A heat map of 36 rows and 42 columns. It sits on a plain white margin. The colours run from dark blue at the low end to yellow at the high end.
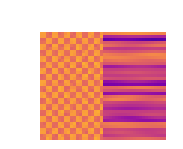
The table splits into one row of 2 panels. Panel 1,1: high, checkered. Panel 1,2: middling, streaked across, strong in contrast.
